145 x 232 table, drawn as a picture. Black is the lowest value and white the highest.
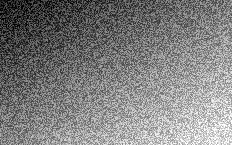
Ninth with the highest average: bottom right. Grain: fine. Slope: up to the bottom right. Stripes: none. Histogram: bell-shaped. Ninth with the lowest average: top left. Mirror symmetry: none.
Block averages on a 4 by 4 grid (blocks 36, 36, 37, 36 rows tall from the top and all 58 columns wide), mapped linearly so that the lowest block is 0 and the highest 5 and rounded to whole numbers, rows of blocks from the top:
0122 | 1223 | 2334 | 3345
